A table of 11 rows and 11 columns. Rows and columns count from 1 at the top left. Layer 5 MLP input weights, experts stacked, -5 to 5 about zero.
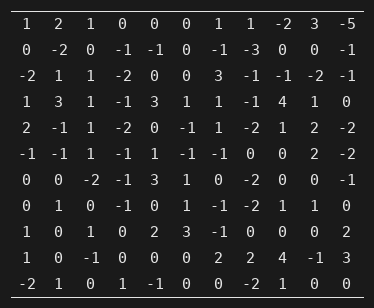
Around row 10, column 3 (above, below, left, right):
1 0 0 0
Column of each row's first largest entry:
10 1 7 9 1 10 5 2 6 9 2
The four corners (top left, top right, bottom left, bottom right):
1 -5 -2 0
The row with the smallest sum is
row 2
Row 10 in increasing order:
-1 -1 0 0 0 0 1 2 2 3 4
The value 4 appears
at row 4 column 9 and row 10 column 9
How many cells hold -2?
14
